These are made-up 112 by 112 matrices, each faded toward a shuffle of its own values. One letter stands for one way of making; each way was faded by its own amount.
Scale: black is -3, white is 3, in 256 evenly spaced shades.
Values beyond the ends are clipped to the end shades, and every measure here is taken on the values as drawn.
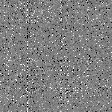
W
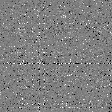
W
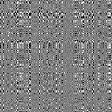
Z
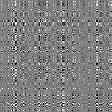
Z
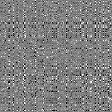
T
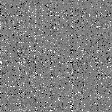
W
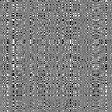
Z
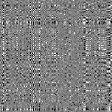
T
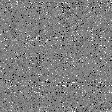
W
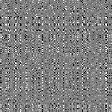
T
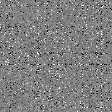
W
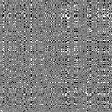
T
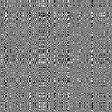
Z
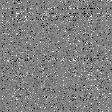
W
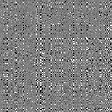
T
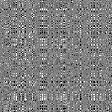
T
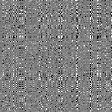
T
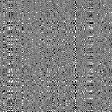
T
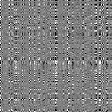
Z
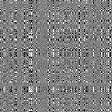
Z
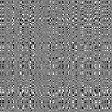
Z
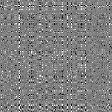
T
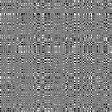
Z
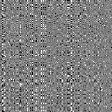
T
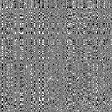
T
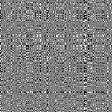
Z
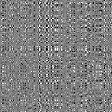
T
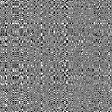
T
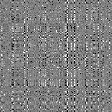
T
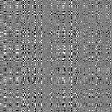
Z
